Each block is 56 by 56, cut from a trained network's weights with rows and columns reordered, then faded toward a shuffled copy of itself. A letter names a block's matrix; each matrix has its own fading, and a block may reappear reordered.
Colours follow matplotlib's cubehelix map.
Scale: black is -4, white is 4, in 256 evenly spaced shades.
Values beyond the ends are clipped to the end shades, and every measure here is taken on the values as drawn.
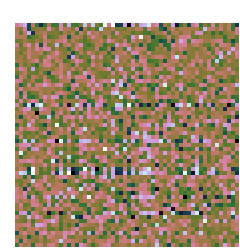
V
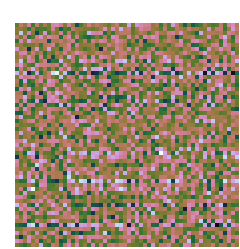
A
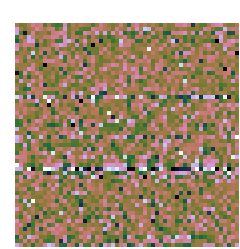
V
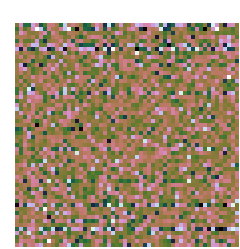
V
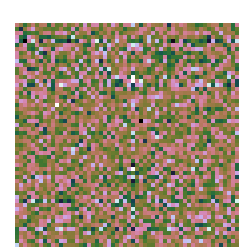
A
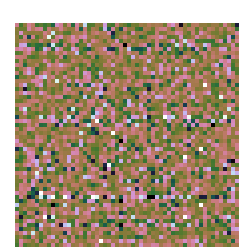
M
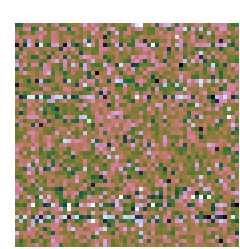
V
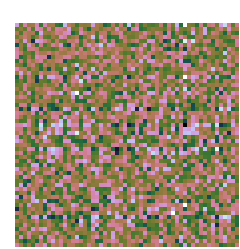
A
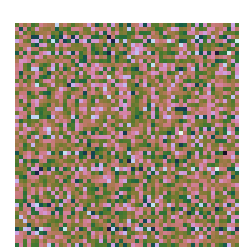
A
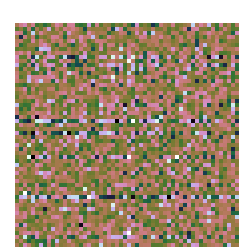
V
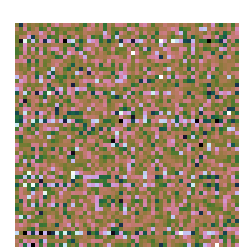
V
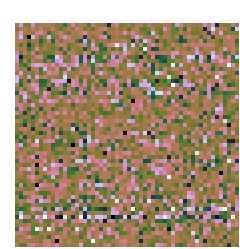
M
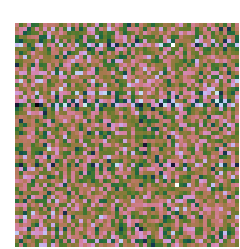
A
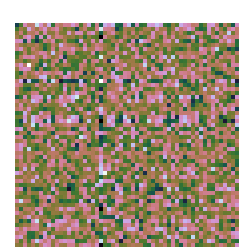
A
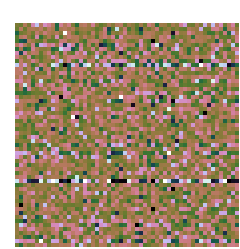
V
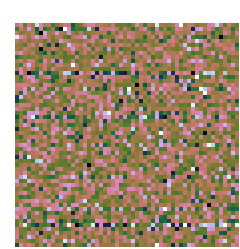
M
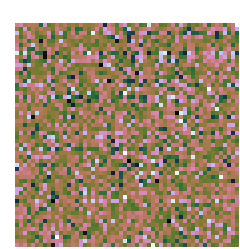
M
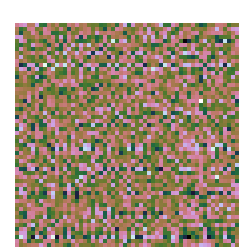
A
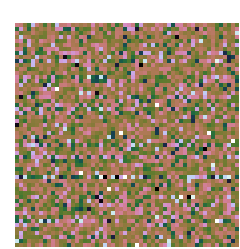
M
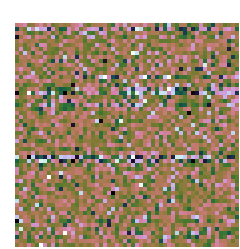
V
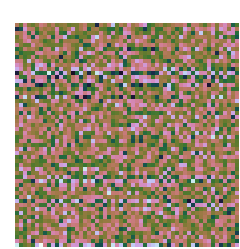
A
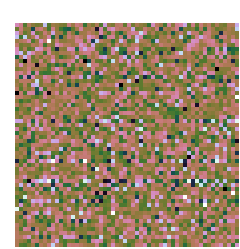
M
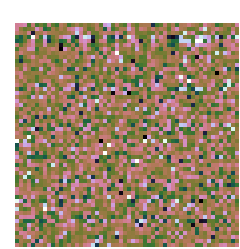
M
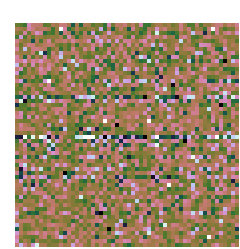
V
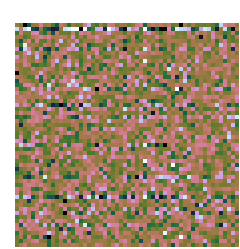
V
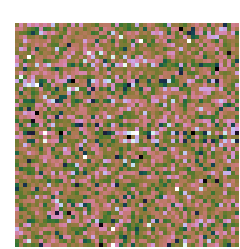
M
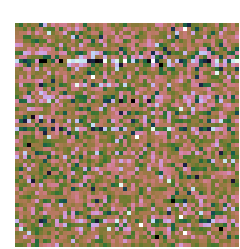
V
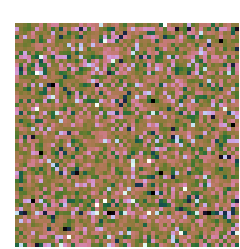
M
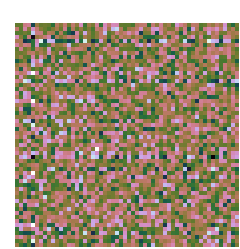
A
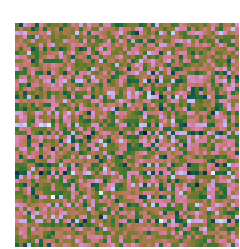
A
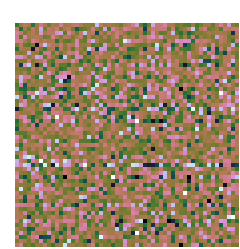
M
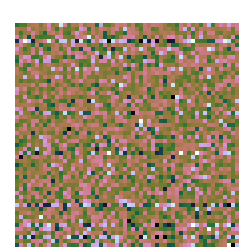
V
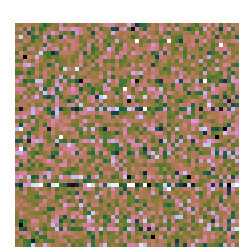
V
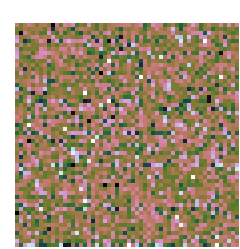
M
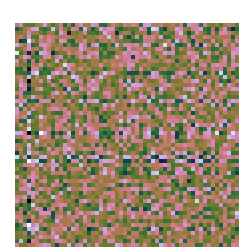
A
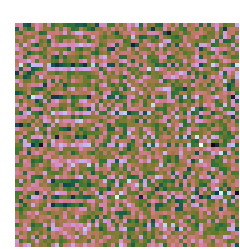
A
